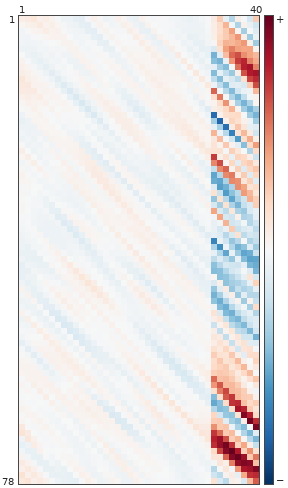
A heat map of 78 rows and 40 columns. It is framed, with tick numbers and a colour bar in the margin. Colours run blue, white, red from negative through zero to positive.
Streaks slant down to the right. The values are skewed, with a long tail toward high values. No overall slope runs across the table. The ninth with the highest average is the bottom right. The left part is calmer, up to a seam about 80% of the way across. The ninth with the lowest average is the middle right.
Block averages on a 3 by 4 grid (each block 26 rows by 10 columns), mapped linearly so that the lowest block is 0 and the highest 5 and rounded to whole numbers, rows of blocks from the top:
2 2 2 3
2 2 2 0
2 2 2 5
